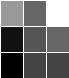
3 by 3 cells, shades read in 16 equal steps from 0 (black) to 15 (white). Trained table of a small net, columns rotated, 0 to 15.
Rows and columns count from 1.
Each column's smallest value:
0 4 4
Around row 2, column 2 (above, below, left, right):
6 4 1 6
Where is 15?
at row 1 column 3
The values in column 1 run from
0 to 9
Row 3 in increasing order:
0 4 4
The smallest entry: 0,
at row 3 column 1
